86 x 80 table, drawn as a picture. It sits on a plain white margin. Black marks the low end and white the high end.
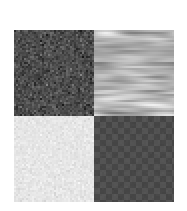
It is made of 2 by 2 panels. Panel 1,1: low, fine-grained. Panel 1,2: high, streaked across. Panel 2,1: very high, fine-grained, faint in contrast. Panel 2,2: low, checkered, faint in contrast.
